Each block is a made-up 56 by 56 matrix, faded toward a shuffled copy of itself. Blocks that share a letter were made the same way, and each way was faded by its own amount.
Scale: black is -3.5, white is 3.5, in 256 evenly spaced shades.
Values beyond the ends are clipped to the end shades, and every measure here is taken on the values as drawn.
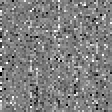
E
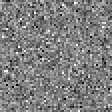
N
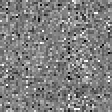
E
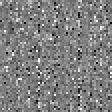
E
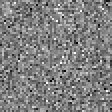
N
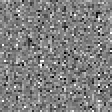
E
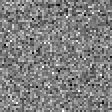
N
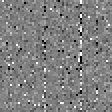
E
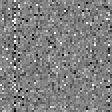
E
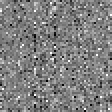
E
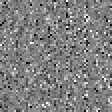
E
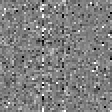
E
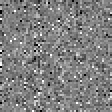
E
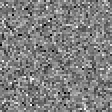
N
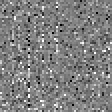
E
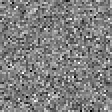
N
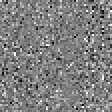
E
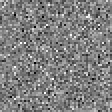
N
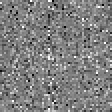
E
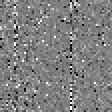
E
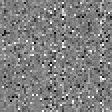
E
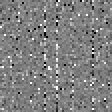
E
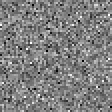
N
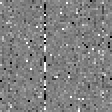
E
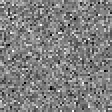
N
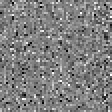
E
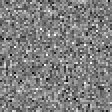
N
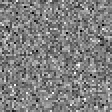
N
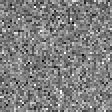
N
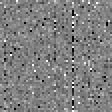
E
